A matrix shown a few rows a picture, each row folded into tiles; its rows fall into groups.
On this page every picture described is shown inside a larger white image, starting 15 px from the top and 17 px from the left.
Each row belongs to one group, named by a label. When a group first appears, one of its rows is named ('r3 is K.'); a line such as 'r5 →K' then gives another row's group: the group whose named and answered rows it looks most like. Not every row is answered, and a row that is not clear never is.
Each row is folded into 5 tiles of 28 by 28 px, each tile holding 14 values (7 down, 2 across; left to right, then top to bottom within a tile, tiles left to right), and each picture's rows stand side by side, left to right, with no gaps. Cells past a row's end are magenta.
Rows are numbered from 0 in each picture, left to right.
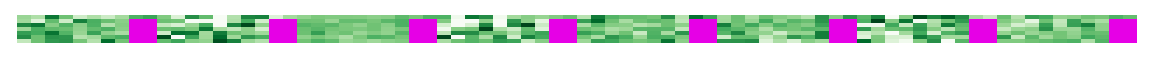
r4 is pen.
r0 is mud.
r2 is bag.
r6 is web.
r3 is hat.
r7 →hat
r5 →bag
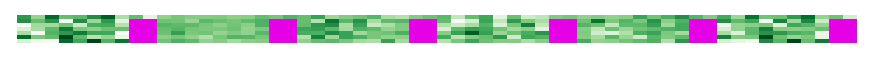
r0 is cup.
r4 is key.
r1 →bag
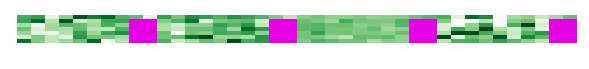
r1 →cup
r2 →bag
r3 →hat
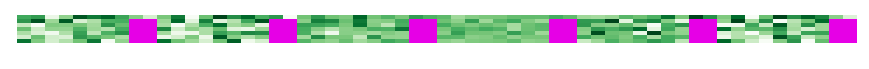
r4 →pen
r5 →web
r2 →key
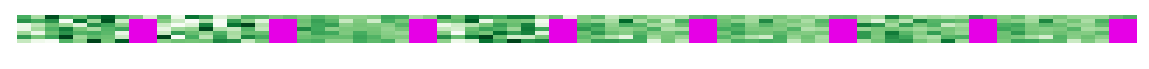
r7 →bag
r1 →hat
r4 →bag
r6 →mud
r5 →bag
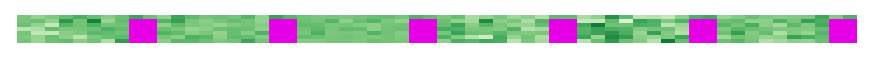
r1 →pen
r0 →key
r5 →bag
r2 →pen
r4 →mud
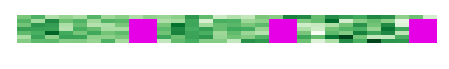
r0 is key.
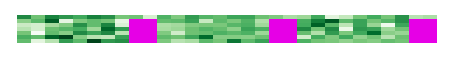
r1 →cup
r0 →cup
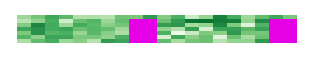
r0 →mud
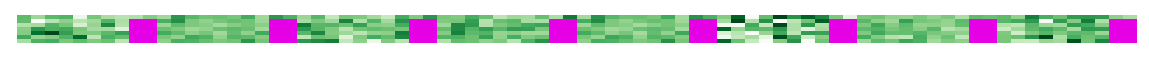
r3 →mud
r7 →cup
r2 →bag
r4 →pen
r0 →hat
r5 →web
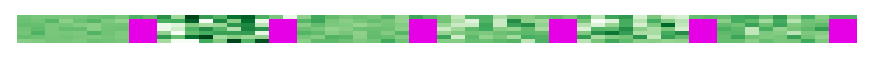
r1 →cup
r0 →pen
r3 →hat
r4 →hat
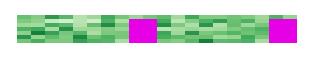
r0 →hat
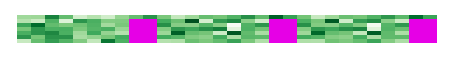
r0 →mud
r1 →pen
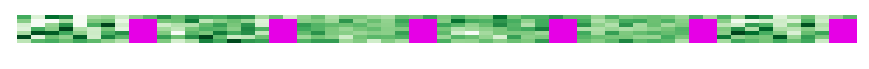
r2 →bag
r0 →hat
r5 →hat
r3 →key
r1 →cup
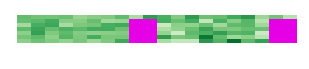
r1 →cup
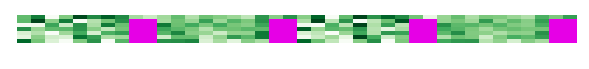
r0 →web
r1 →bag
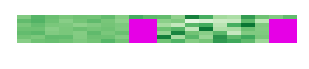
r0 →pen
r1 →hat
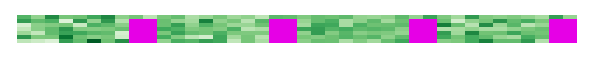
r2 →mud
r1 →bag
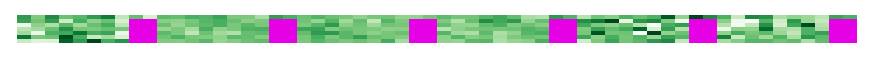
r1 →key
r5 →hat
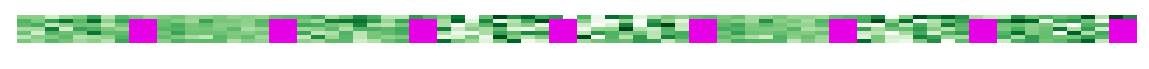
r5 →bag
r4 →hat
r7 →pen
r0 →key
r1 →bag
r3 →web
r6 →web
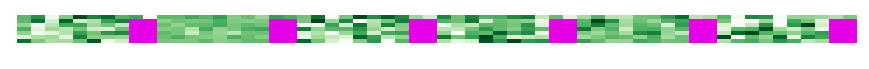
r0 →web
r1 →key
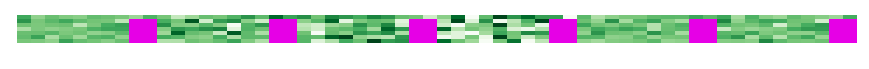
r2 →cup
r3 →web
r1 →pen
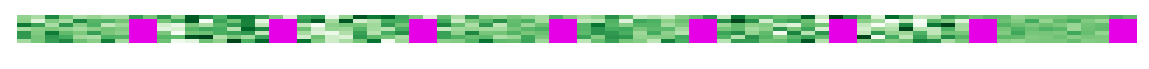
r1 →cup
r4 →mud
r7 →pen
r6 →hat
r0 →mud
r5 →pen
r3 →mud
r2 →web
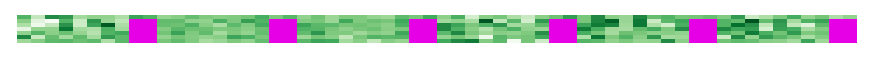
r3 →bag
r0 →hat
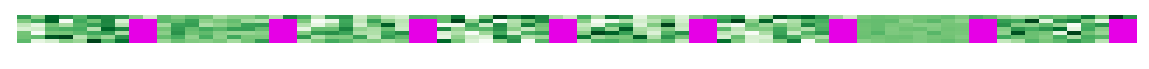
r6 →pen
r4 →hat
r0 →cup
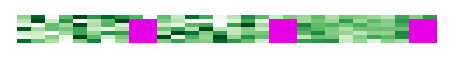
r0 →web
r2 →bag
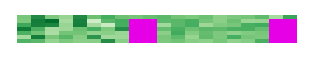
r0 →key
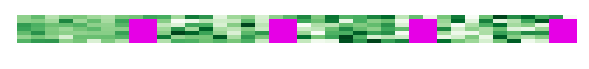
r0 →bag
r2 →cup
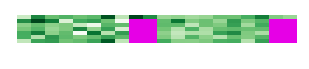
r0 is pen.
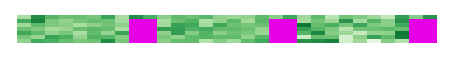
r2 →bag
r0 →pen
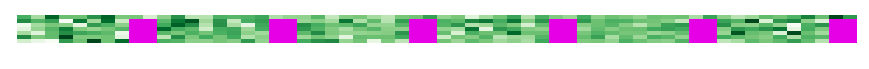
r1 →key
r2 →bag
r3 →key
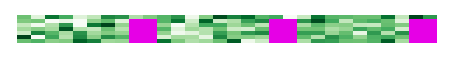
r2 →pen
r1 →web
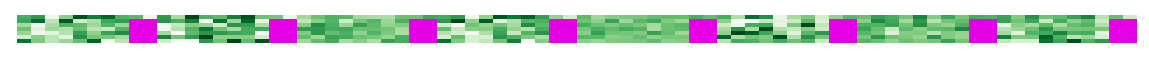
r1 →cup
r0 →web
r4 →pen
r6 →key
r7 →cup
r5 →hat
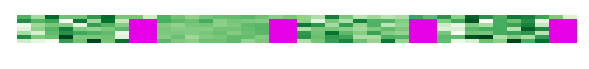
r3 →cup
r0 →cup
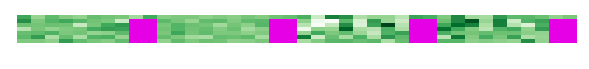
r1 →bag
